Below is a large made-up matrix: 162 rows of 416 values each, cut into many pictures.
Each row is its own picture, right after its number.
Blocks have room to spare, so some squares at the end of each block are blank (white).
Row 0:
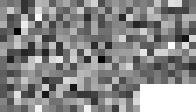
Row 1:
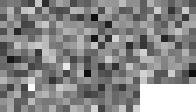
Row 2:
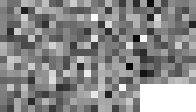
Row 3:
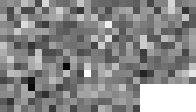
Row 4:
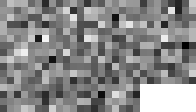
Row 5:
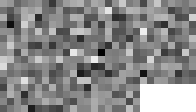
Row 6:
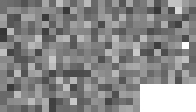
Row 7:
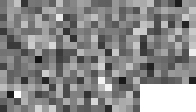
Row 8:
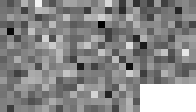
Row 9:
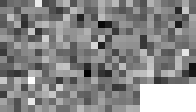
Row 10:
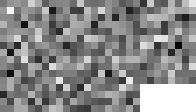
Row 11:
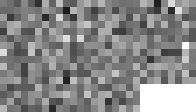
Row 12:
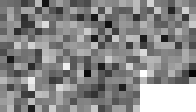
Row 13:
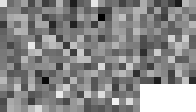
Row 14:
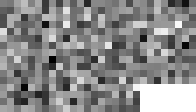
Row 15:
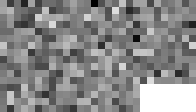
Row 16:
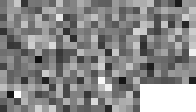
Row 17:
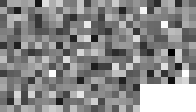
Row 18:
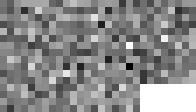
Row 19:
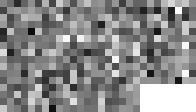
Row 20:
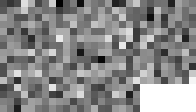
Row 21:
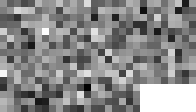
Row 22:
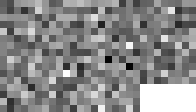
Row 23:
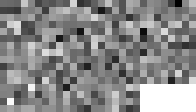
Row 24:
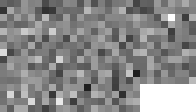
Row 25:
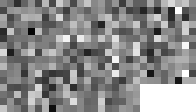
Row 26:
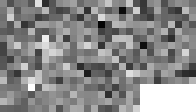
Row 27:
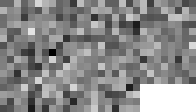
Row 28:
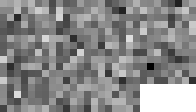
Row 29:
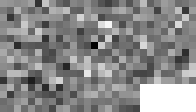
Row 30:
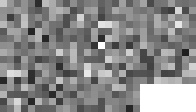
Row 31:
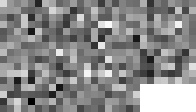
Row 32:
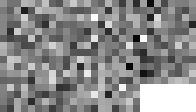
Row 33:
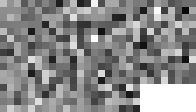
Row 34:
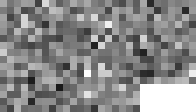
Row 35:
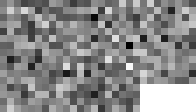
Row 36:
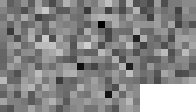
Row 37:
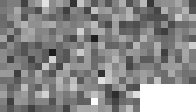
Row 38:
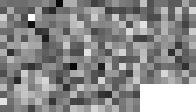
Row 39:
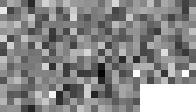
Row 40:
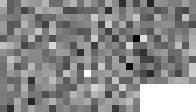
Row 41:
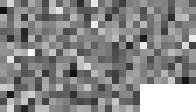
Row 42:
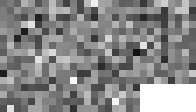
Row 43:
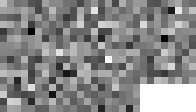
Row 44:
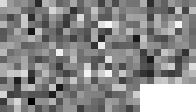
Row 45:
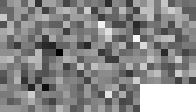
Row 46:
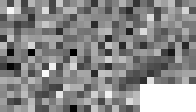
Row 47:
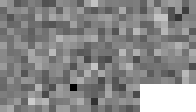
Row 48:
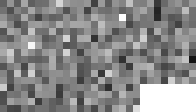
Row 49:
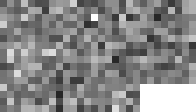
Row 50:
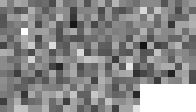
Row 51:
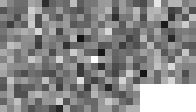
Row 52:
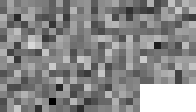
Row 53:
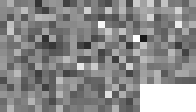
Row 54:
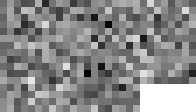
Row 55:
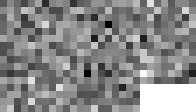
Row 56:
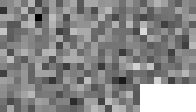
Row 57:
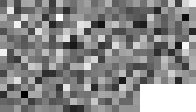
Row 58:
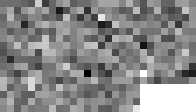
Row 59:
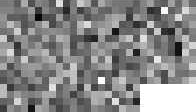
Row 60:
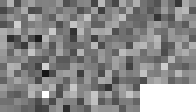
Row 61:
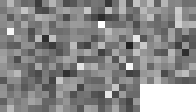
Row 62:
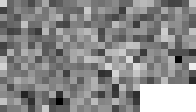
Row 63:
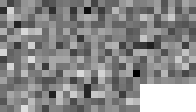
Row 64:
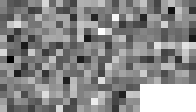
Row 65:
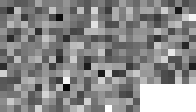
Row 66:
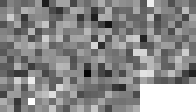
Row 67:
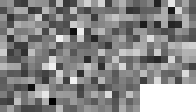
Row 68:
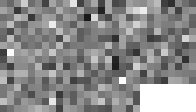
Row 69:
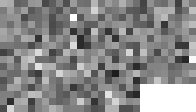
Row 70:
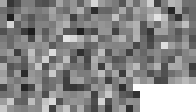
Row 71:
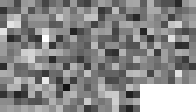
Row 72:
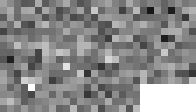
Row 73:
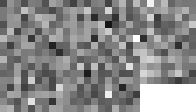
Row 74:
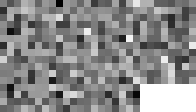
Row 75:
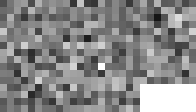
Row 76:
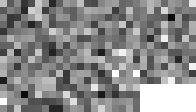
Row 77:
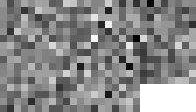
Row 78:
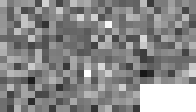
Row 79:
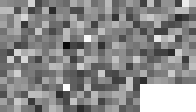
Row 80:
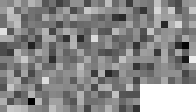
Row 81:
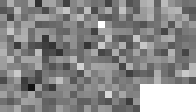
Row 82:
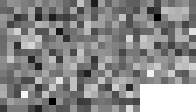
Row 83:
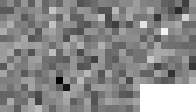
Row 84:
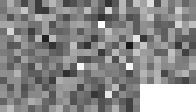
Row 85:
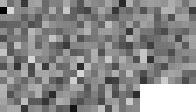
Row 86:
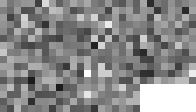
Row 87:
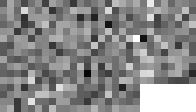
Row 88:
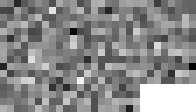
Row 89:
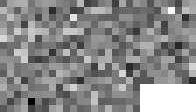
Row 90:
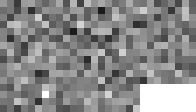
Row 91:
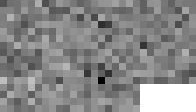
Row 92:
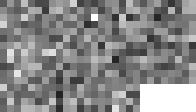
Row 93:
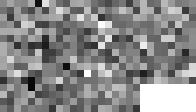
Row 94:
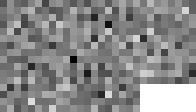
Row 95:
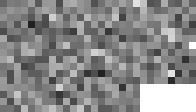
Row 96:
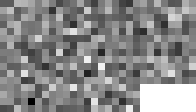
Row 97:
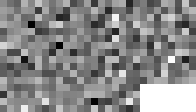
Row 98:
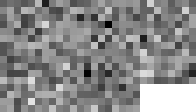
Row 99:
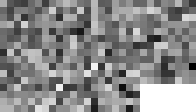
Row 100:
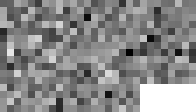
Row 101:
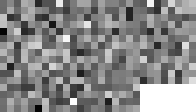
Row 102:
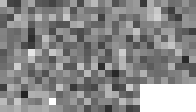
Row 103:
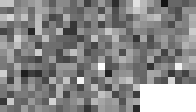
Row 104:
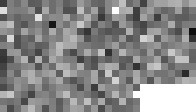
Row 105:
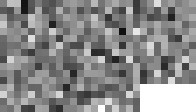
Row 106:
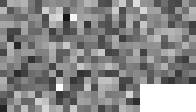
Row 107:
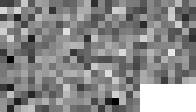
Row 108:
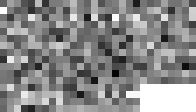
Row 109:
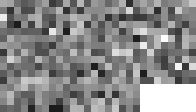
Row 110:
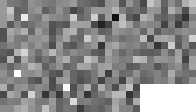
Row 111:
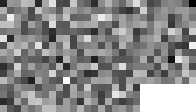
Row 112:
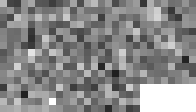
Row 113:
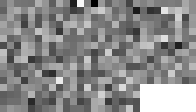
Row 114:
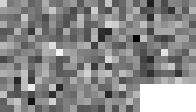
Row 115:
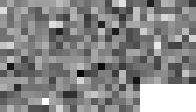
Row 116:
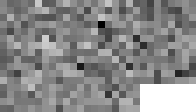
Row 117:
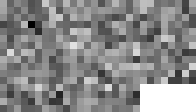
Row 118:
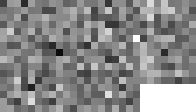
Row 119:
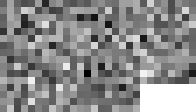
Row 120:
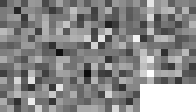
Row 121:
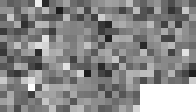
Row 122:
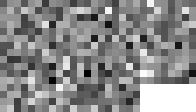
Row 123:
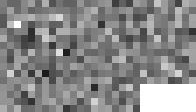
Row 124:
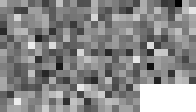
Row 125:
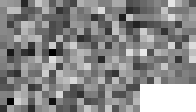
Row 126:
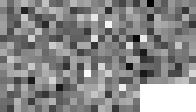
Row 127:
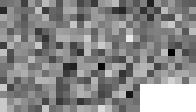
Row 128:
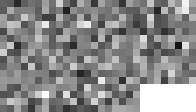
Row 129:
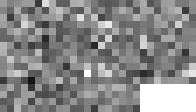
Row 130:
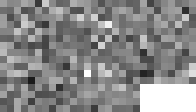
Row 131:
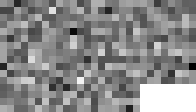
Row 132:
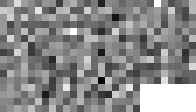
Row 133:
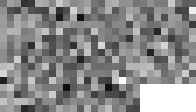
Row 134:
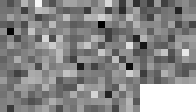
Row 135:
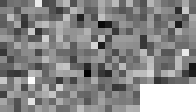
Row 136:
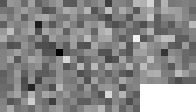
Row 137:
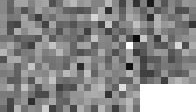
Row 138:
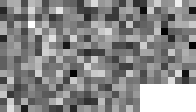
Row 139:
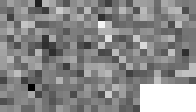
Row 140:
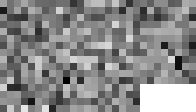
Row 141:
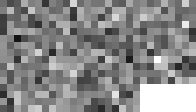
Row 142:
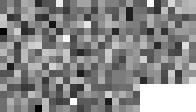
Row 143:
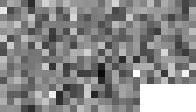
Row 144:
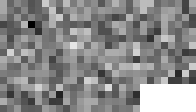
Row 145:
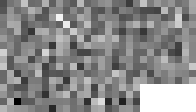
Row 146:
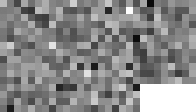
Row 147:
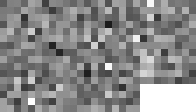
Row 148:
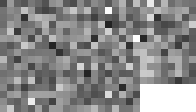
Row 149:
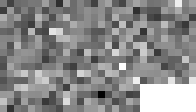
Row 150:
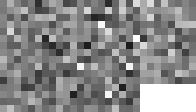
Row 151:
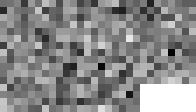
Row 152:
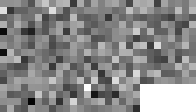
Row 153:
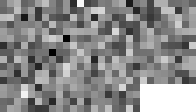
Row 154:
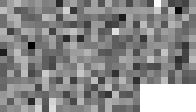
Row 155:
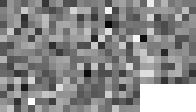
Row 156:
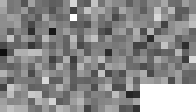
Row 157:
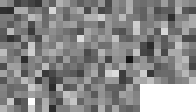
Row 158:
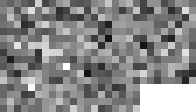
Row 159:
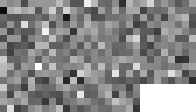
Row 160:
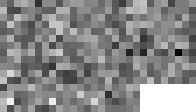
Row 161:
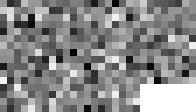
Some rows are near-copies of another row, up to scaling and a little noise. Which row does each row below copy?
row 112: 102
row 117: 144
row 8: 134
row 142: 101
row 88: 131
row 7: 16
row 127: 151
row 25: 19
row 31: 44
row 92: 49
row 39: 143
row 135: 9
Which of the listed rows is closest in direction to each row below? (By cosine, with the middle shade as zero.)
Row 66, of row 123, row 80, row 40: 123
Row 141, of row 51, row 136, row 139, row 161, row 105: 161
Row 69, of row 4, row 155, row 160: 4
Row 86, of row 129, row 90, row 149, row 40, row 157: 129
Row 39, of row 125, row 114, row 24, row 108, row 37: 108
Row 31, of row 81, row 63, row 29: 29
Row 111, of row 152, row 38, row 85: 38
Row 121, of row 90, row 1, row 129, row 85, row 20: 1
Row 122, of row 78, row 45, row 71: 45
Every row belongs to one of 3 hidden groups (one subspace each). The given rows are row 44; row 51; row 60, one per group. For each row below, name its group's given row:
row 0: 60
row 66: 44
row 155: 44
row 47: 60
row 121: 44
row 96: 60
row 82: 60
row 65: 60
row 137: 44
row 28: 51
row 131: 60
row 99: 60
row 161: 51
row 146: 44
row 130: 44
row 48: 60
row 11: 60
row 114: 44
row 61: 44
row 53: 44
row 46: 51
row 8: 44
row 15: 51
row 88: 60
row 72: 44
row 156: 60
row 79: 60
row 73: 44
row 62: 51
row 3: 44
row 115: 51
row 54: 44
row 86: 44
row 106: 51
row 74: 51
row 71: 60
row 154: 60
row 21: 51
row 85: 51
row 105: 51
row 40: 44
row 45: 44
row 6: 60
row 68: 60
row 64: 60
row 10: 60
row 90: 60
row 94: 44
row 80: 60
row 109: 51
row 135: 44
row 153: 60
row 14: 60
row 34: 44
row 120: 44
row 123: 60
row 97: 51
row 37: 60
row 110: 60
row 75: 60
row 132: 60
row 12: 44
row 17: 51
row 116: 44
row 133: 51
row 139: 44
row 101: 60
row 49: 60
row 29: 44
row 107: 51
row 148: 44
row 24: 51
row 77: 44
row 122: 44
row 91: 44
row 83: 60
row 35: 44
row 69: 60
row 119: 44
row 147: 44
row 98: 44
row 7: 51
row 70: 60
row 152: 51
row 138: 51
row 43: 44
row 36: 44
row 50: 51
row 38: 51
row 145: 60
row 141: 51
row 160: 60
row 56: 51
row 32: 44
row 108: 51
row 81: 44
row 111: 51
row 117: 51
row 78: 44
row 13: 51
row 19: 60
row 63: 51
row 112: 60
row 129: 44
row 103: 51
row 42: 51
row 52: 60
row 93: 44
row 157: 60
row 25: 60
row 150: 44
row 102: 60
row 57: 60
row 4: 60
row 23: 60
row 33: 60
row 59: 60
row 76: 51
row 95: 51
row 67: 60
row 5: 51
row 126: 44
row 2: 44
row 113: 60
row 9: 44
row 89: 60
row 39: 51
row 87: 44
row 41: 51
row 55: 44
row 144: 51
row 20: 51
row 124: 51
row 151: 51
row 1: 44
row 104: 51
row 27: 60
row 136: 44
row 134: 44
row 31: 44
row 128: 60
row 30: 44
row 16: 51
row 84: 44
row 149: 51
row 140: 51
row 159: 51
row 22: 44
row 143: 51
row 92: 60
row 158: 44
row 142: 60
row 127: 51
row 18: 44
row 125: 60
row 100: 60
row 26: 44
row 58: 44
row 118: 44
